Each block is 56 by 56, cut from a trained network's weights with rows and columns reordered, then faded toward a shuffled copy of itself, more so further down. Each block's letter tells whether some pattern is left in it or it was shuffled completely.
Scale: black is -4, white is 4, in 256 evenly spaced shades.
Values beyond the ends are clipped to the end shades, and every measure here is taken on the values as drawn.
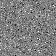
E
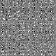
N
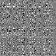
N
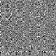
N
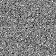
E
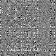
N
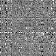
N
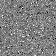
E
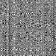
N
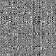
N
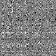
N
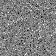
E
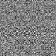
N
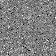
E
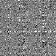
N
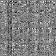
N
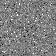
E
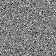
E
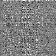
N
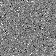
E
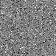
E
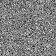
E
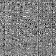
N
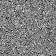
E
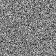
E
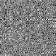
N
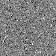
E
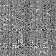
N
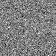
E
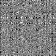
N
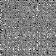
N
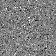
E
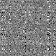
N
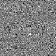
N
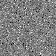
E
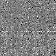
N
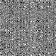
N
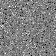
E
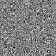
N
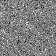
E
